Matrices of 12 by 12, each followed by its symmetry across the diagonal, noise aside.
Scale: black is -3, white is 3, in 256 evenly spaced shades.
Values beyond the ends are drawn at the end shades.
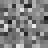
antisymmetric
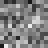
neither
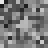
symmetric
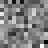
antisymmetric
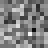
antisymmetric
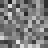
neither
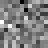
antisymmetric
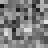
neither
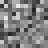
symmetric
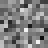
antisymmetric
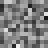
antisymmetric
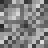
symmetric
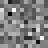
antisymmetric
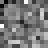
symmetric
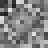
symmetric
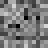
symmetric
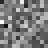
symmetric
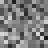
neither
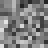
antisymmetric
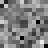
symmetric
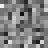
neither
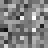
neither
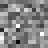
neither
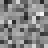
neither
